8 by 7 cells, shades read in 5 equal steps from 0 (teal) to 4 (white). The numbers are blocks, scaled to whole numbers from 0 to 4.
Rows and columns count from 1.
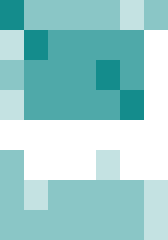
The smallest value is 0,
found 4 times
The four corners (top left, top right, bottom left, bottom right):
0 2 2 3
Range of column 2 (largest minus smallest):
4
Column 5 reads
2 1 0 1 4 3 2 2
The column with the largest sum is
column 7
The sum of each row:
13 11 10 11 28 25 16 15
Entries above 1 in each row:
6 2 2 2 7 7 7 7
